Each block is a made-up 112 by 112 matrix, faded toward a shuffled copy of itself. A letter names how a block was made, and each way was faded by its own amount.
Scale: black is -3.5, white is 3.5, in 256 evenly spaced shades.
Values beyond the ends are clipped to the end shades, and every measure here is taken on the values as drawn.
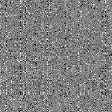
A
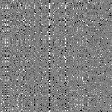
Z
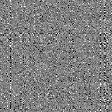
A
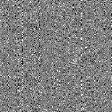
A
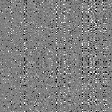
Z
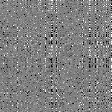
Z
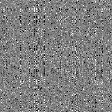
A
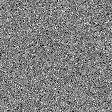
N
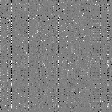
Z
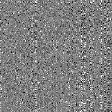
A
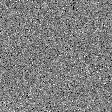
N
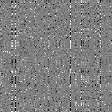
Z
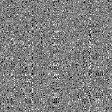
A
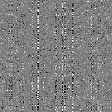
Z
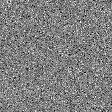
N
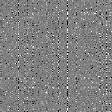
Z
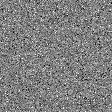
N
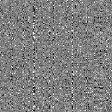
A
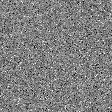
N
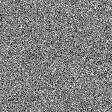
N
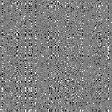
Z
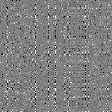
Z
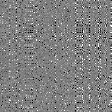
Z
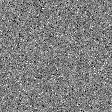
N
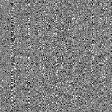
A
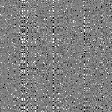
Z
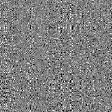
A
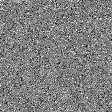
N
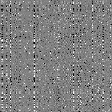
Z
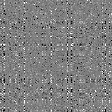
Z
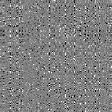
Z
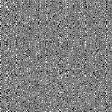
A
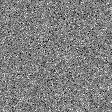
N
